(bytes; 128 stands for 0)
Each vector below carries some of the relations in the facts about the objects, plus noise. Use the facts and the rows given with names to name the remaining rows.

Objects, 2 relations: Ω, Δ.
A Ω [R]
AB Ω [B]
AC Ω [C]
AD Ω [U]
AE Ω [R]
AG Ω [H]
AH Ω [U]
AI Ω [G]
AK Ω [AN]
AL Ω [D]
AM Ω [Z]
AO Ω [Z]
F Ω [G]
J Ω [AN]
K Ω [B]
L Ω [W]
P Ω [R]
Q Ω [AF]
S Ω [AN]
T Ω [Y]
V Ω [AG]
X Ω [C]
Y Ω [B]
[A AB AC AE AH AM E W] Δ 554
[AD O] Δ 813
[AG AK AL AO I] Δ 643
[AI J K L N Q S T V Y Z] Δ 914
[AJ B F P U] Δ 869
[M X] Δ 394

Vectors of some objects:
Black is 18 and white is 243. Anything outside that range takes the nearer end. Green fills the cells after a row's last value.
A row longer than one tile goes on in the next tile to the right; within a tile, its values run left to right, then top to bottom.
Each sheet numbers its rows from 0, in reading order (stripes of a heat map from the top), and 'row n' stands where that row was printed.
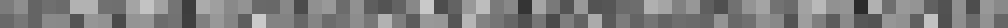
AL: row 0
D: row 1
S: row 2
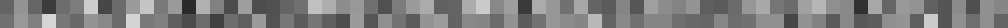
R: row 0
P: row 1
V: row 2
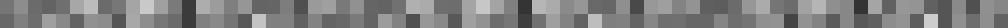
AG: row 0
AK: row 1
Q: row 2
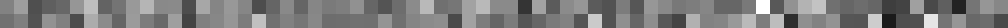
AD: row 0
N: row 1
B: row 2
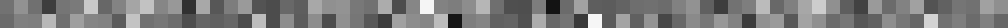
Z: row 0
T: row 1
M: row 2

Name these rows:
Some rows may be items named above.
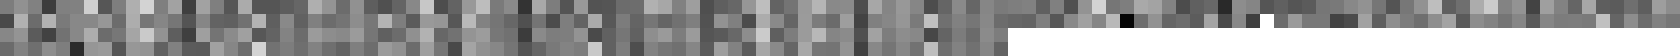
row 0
U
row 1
H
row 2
AD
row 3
K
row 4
AJ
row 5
X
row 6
E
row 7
O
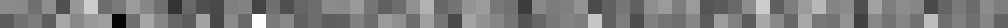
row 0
AB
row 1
E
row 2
O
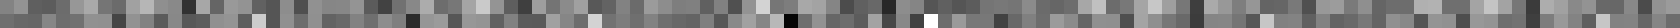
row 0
V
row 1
X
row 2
K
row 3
I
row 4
AO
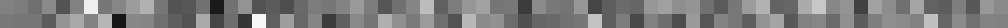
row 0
Y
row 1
W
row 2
F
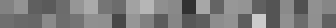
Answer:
AI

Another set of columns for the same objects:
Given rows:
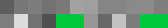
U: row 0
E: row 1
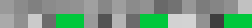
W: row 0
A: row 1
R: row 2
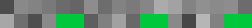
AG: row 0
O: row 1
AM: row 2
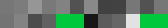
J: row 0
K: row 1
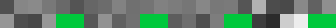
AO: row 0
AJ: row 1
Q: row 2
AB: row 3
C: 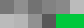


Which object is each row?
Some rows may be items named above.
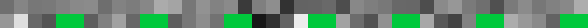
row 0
Z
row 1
O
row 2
X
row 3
T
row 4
I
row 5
AK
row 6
H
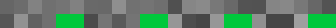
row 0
AJ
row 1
F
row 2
AO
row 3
AL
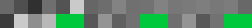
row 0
B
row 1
AJ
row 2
N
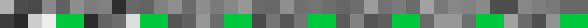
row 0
AB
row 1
Y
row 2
AD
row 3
F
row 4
P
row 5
M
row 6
I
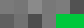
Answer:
V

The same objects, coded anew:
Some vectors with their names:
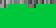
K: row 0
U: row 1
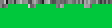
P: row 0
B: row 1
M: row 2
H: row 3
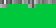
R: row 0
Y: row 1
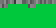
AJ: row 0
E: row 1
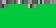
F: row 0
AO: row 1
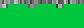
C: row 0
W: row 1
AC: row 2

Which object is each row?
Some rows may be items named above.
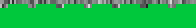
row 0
AO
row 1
AB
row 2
AK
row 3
X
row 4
AK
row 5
AD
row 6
V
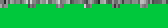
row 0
Z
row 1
AI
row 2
V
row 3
B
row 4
O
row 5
AG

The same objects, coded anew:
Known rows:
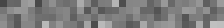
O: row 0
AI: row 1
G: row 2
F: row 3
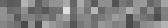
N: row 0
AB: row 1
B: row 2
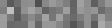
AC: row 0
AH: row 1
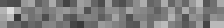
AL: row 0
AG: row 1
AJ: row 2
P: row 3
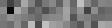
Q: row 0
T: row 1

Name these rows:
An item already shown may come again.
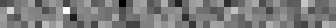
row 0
X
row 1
AO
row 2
W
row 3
Z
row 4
M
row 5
V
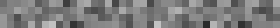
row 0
F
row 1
H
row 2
AD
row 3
AK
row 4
H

